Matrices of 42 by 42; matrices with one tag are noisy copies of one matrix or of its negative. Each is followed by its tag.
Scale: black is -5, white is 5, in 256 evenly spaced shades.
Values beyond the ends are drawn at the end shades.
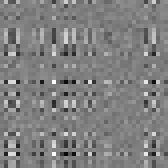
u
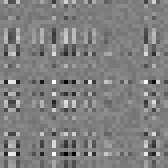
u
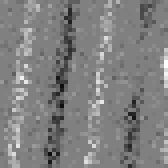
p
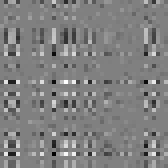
u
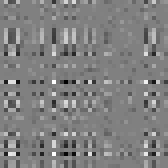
u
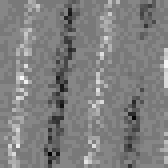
p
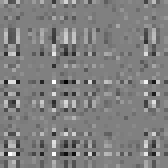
u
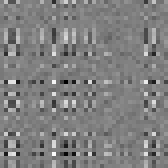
u
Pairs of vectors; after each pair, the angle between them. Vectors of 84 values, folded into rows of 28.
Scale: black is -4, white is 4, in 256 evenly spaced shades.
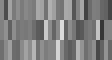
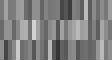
partly opposed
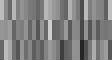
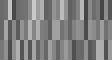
partly opposed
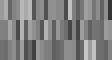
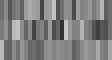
orthogonal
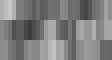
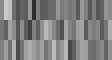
partly aligned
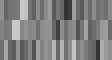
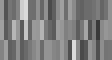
partly aligned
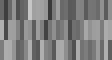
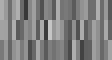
orthogonal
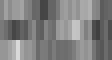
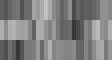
nearly opposite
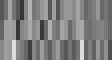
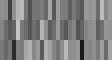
nearly opposite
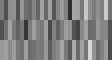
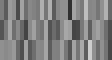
nearly parallel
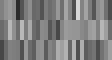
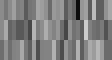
partly opposed
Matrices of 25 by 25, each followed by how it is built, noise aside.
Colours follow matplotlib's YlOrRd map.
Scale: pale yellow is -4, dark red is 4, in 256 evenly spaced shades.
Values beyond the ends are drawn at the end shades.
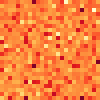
noise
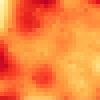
smooth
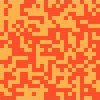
noise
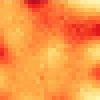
smooth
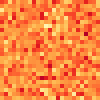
noise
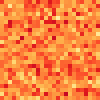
noise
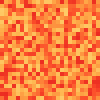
noise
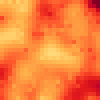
smooth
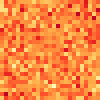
noise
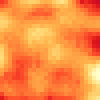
smooth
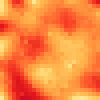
smooth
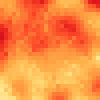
smooth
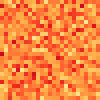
noise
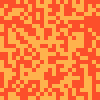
noise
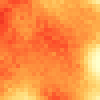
smooth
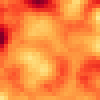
smooth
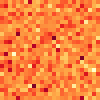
noise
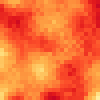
smooth
